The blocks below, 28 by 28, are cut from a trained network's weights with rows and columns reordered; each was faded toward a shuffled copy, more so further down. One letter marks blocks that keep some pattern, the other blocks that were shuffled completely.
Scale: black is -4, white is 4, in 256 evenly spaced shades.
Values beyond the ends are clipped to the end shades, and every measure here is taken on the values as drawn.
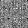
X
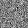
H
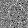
H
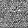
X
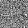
X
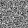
H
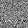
X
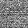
X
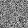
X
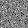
H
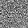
X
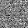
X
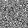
X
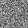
H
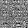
X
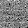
X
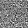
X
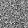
X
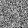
H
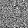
X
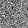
H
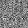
X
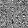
X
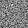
X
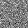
H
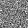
H
